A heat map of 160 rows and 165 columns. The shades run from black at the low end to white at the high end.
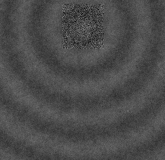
The field is mottled with small blotches. An odd patch, rougher than its surroundings, sits in the top middle. The values follow a bell shape. Rings spread out from the top middle. No row or column stands out.
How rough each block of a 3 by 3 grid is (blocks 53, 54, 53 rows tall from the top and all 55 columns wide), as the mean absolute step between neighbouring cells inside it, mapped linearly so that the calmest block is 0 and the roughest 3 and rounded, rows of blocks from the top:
030
000
000
